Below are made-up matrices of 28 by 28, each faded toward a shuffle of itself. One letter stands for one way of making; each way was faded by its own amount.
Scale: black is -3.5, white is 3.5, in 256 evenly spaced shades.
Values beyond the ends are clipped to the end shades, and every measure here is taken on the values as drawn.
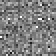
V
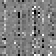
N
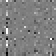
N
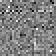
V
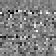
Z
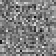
V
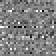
Z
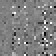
N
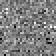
Z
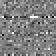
Z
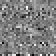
Z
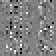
N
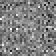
V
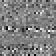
Z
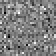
V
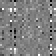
N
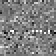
Z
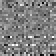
Z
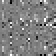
N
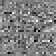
Z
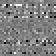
Z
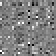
N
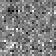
V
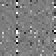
N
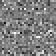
Z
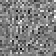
V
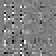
N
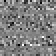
Z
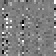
N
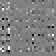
N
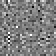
V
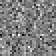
V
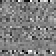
Z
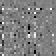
N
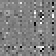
N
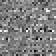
Z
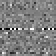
Z
